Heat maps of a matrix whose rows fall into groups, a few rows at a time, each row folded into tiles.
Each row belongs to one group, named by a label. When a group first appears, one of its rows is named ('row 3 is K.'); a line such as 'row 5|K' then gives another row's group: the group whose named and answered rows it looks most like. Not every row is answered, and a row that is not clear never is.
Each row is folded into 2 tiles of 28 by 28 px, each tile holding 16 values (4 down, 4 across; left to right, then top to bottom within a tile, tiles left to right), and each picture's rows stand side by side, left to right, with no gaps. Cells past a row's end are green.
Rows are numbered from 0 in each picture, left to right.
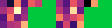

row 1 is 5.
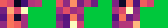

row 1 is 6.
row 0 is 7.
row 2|5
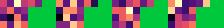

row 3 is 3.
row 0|6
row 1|6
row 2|5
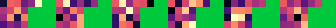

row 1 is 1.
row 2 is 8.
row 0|5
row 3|6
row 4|7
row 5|5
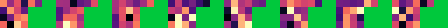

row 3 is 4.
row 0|6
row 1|7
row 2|5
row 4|6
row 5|6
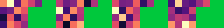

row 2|1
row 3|3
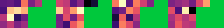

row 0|7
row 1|1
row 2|8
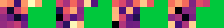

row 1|6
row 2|8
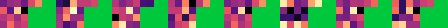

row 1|5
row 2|4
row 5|3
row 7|4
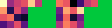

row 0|8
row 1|7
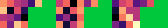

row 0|3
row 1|1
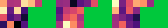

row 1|7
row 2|8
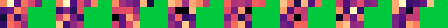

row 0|8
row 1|3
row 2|6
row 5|1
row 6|4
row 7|3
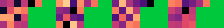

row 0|7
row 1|3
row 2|1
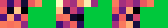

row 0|4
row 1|8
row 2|4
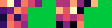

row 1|5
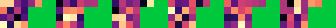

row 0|3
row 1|7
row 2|7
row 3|1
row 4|6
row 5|5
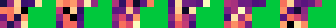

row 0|5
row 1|8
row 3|7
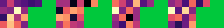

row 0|4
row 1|7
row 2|1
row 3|1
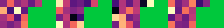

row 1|3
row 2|7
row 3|1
